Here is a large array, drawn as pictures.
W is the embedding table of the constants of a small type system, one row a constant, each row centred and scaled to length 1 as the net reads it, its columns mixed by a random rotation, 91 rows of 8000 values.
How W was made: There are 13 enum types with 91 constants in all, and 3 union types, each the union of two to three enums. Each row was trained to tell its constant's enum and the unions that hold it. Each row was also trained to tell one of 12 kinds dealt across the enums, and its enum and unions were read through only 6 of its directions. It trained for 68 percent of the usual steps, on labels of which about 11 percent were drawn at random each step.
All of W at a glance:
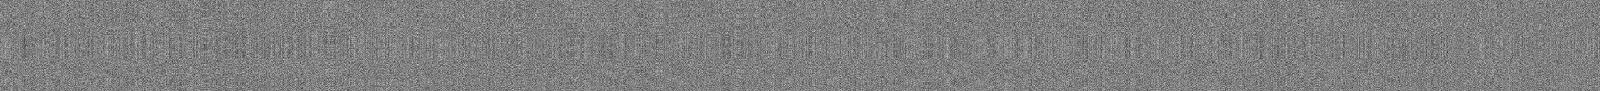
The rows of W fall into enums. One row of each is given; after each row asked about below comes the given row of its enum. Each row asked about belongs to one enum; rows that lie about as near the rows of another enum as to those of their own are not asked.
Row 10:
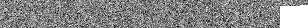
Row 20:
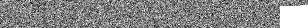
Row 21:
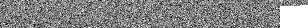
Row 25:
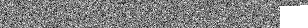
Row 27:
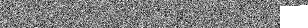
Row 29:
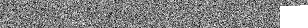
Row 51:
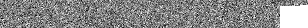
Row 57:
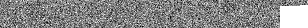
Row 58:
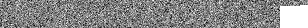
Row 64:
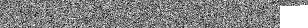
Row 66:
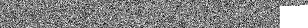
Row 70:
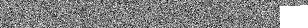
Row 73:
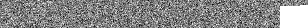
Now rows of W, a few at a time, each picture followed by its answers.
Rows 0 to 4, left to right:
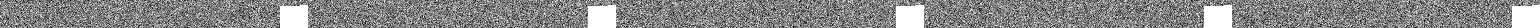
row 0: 73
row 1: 66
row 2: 10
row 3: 66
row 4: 57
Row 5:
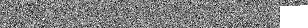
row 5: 27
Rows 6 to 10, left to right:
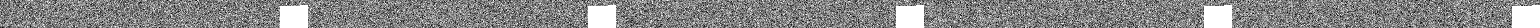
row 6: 25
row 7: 70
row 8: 27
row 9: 73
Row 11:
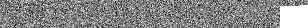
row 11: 27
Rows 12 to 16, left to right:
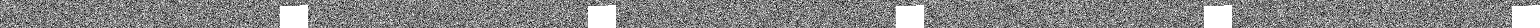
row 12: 66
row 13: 29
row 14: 70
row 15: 20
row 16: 20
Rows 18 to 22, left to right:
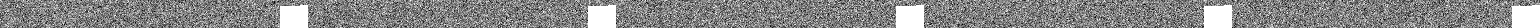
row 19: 27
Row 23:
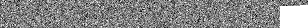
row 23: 25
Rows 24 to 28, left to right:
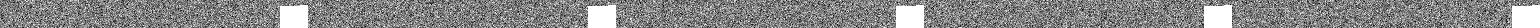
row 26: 73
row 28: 64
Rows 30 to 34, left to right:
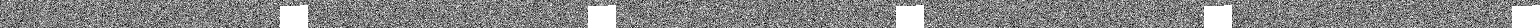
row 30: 25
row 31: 57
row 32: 73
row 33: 64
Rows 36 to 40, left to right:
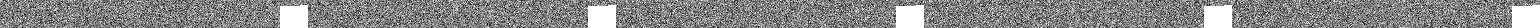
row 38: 57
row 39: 51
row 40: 29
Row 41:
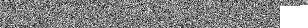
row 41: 58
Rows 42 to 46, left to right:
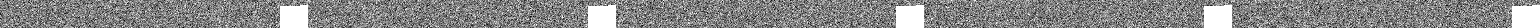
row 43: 51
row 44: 29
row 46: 57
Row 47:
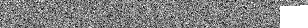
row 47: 58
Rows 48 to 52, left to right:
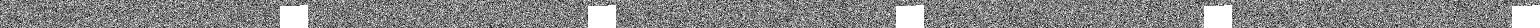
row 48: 20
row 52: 51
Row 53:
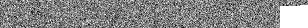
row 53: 57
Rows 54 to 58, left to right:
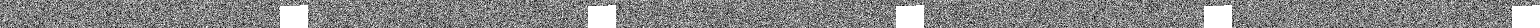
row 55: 51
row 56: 29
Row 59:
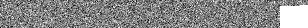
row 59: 70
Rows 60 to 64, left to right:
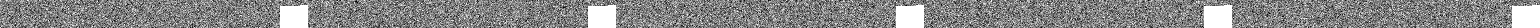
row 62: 10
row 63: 20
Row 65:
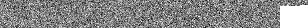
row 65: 73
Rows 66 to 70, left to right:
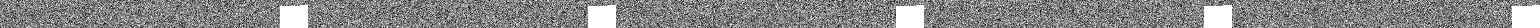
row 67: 70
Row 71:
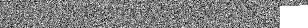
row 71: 25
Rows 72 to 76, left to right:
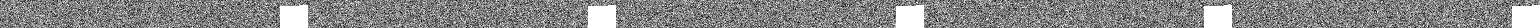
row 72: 70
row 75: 66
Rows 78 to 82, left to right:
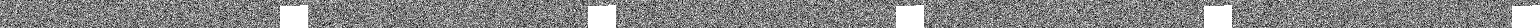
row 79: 27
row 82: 29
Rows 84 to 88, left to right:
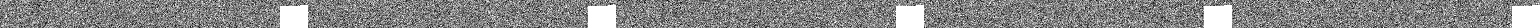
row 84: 29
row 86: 73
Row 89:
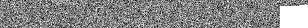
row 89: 66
